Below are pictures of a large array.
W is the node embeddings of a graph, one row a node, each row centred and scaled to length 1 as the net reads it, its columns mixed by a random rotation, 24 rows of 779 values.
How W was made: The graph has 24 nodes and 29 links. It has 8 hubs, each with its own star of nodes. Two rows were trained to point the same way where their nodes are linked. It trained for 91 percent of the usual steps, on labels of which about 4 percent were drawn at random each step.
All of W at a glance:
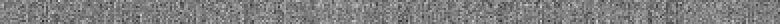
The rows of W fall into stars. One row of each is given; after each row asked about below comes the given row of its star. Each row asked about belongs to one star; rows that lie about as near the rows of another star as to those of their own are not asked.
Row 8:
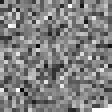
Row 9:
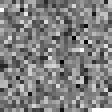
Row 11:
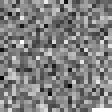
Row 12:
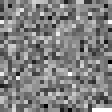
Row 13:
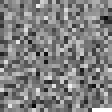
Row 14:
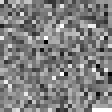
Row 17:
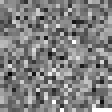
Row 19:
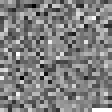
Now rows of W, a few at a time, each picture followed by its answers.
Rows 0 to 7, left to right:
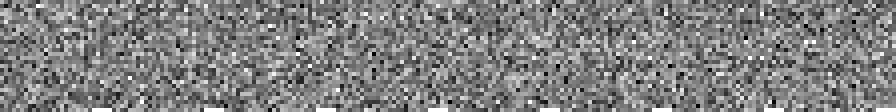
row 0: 13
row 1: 13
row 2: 17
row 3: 17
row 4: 8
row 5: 8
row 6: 17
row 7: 11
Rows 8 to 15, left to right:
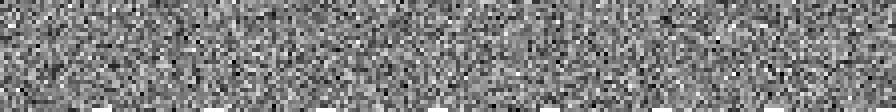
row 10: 19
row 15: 19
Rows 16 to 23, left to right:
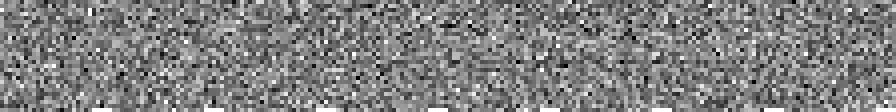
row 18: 12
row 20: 14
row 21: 9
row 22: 13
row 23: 12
